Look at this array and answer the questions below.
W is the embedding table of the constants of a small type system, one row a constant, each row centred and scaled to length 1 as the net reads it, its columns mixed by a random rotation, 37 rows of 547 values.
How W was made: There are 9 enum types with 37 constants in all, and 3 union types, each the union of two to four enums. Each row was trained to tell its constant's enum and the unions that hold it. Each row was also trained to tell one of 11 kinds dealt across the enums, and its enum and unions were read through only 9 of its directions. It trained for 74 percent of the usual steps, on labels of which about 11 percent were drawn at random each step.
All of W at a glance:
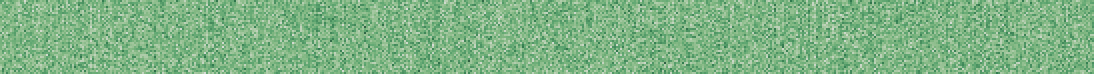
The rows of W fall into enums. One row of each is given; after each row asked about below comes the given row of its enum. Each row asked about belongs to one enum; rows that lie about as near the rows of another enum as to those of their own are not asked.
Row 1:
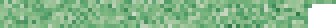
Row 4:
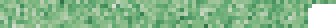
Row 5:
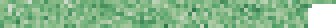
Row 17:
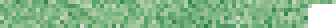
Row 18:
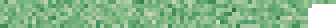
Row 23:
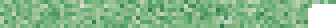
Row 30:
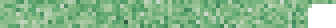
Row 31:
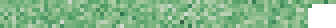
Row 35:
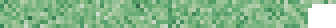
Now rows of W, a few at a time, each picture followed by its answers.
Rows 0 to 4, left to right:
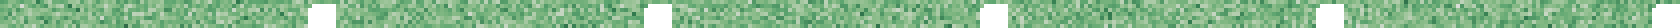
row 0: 1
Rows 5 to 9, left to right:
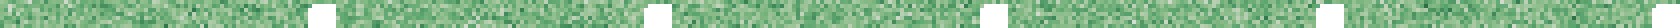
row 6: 17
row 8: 1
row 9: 31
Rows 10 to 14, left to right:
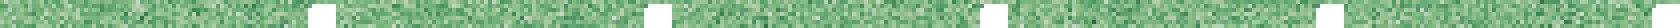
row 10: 5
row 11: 31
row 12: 35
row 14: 18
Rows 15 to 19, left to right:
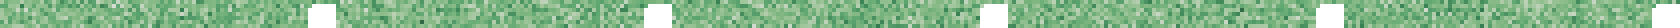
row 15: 4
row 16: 1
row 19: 31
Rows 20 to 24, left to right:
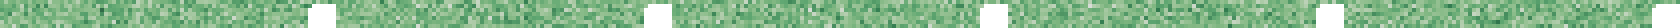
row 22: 30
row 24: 5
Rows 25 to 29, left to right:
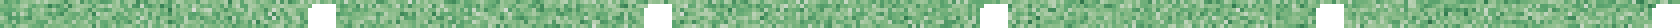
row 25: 35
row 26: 30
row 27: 4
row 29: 31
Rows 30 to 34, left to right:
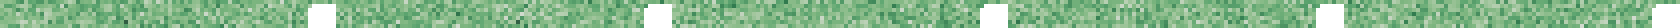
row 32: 4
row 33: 4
